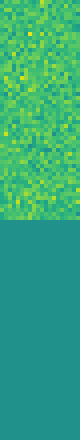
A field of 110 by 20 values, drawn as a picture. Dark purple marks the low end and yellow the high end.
It is made of 2 by 1 panels. Panel 1,1: high, fine-grained. Panel 2,1: middling, flat.
